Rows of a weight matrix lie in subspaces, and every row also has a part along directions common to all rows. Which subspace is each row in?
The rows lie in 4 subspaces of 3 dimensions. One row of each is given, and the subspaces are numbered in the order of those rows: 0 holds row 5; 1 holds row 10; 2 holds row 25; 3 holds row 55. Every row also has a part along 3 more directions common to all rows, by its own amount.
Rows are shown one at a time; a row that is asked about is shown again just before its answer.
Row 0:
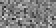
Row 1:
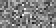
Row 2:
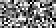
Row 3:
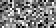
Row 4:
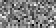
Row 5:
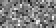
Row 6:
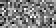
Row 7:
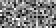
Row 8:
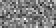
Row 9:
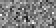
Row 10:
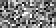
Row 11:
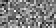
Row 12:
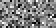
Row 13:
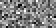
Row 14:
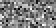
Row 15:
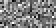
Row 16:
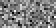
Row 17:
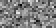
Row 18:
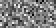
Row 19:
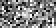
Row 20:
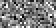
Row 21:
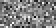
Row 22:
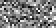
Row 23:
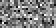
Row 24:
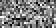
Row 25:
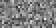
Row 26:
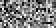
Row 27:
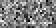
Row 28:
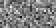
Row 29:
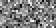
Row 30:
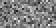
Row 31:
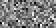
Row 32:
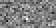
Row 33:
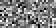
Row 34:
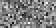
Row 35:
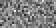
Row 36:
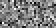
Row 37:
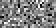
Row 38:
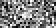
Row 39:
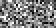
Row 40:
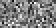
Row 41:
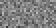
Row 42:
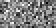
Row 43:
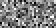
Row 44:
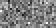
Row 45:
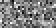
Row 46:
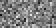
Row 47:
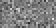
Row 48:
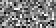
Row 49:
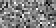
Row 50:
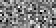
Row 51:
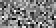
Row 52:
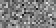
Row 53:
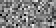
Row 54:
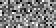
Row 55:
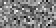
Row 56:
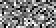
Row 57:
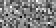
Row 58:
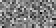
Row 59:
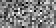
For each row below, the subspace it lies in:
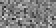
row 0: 0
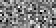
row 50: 2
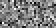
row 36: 2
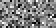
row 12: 0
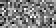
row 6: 0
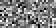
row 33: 2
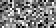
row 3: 1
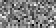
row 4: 3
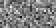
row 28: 3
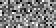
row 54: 0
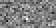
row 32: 3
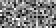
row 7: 2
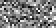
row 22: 3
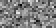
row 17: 0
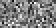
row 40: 2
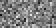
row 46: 3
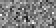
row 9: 3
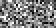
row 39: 1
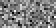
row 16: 0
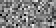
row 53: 3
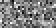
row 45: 2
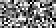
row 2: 2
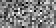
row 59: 1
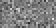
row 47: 1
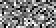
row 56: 0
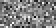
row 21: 1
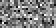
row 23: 2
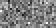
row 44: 1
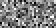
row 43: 2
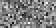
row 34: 1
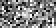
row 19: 1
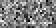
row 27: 3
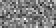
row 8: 2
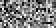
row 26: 3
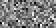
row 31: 2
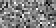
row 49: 1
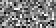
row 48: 3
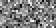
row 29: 0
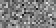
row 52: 1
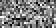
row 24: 2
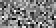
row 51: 0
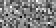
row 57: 3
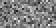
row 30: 3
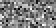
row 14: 3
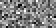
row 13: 0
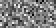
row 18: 0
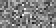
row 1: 1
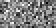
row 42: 1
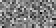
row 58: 2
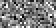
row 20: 1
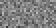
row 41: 0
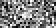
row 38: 1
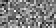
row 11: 0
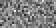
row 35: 0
